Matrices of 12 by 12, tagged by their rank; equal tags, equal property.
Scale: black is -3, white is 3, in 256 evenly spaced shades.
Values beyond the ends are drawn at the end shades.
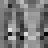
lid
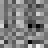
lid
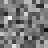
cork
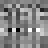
lid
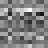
lid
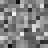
cork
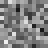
cork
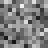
cork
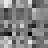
lid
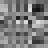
lid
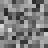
cork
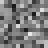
cork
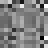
lid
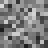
cork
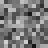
cork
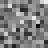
cork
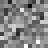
cork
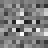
lid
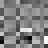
lid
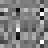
lid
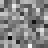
cork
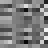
lid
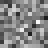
cork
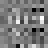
lid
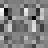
lid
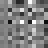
lid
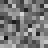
cork
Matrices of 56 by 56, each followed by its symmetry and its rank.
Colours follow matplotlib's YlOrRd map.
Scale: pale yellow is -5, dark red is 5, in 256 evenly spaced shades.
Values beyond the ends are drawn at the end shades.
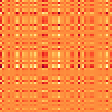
neither, rank one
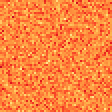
neither, full rank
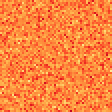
antisymmetric, full rank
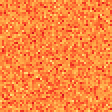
neither, full rank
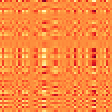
neither, rank two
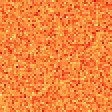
antisymmetric, full rank
